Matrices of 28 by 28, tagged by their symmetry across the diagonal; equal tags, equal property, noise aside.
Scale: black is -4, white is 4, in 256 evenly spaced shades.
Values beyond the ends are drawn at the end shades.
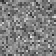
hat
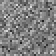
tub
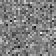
hat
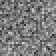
tub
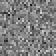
hat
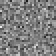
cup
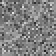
tub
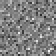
tub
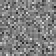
cup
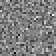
cup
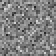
tub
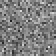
cup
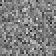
hat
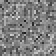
tub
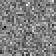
cup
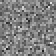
cup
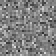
cup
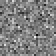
cup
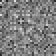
tub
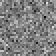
hat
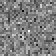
hat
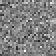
hat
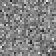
tub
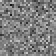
hat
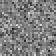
cup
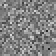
tub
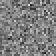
hat
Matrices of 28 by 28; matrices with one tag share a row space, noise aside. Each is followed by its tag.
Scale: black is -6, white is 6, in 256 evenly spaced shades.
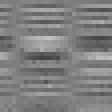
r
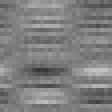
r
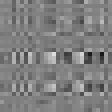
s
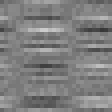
r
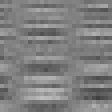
r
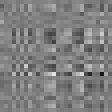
s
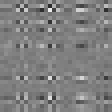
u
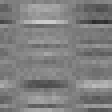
r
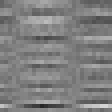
r
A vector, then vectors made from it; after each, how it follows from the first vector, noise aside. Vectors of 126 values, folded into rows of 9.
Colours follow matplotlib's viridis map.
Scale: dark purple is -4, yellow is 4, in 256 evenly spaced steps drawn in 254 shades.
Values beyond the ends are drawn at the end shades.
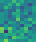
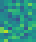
sign-scrambled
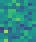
sign-scrambled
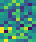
scaled up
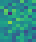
wrapped around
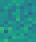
shrunk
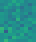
shrunk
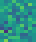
sign-scrambled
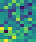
scaled up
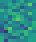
sign-scrambled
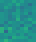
shrunk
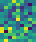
scaled up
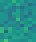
shrunk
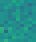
shrunk
